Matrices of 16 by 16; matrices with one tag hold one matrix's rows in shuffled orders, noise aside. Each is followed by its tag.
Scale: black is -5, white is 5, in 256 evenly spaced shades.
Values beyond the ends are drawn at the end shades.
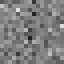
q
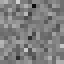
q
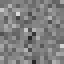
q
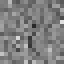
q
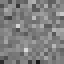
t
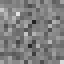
q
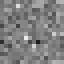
t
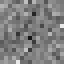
q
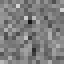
q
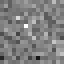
t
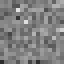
t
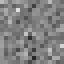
q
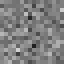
q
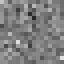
q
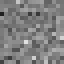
t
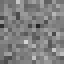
t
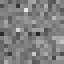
t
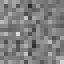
q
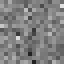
q
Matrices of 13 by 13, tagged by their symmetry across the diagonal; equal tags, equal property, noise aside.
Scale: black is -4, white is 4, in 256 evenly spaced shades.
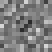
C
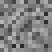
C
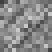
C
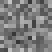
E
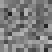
E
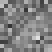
C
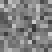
E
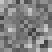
C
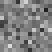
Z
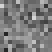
E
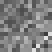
C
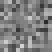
Z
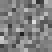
Z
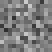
Z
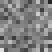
Z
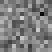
E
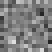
Z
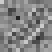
C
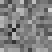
E
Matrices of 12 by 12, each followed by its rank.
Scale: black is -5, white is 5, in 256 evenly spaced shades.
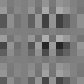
one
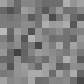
full rank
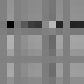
one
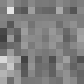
two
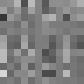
two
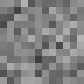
full rank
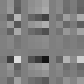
one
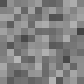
full rank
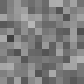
full rank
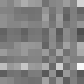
two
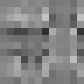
two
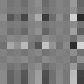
one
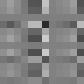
one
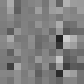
two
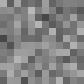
full rank
